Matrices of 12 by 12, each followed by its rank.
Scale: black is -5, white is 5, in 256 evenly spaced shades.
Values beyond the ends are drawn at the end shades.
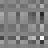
one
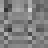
two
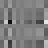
one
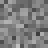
full rank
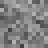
full rank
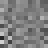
two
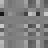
one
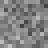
full rank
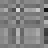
one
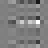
one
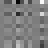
one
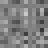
two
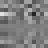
two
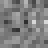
two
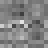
two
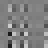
one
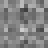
two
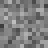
full rank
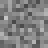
full rank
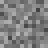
full rank
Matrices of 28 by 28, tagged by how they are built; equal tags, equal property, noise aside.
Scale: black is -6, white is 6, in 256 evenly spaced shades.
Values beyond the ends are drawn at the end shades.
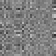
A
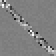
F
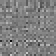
A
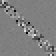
F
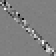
F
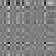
A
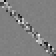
F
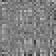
A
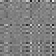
A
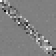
F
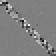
F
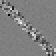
F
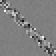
F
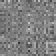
A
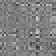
A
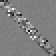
F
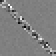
F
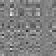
A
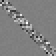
F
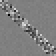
F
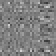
A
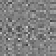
A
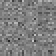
A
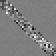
F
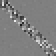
F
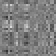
A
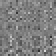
A
